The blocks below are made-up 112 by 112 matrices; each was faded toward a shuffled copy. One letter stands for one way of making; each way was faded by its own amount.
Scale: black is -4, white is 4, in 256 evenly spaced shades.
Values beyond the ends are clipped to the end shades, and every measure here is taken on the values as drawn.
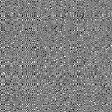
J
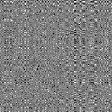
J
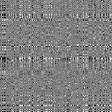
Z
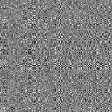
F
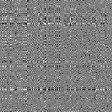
Z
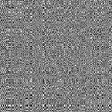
F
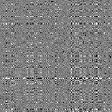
Z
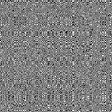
J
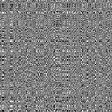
F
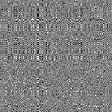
J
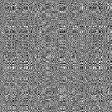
F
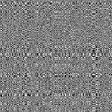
F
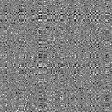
J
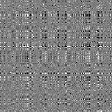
Z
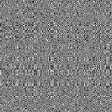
J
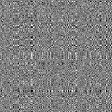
F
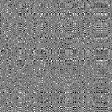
J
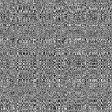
F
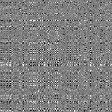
Z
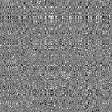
J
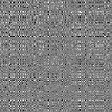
Z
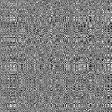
F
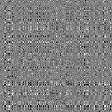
Z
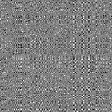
J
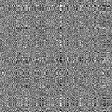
F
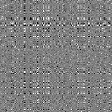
Z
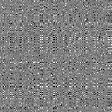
J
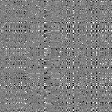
Z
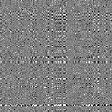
Z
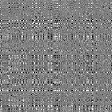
Z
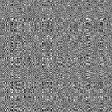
F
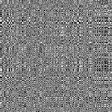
F
